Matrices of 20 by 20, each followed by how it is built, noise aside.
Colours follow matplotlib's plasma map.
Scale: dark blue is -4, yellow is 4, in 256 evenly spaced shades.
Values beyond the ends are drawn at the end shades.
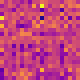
low rank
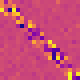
banded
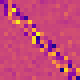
banded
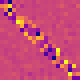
banded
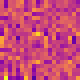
low rank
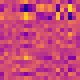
low rank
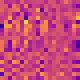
low rank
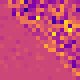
upper triangular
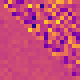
upper triangular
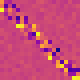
banded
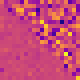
upper triangular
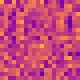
low rank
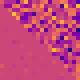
upper triangular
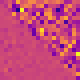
upper triangular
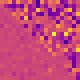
upper triangular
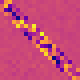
banded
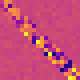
banded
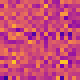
low rank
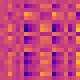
low rank
